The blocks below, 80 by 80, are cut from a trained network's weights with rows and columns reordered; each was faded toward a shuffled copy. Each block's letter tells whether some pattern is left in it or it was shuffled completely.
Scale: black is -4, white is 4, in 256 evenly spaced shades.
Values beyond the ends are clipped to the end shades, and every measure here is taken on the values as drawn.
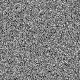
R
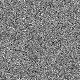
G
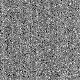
R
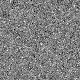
G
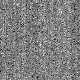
R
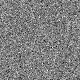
G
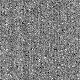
R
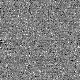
R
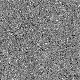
G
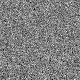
G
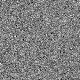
R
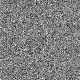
G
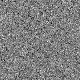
G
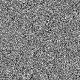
R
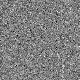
R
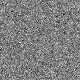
R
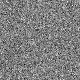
G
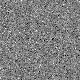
G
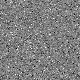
G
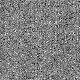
R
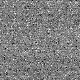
R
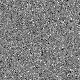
G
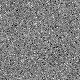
G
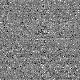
R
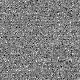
R
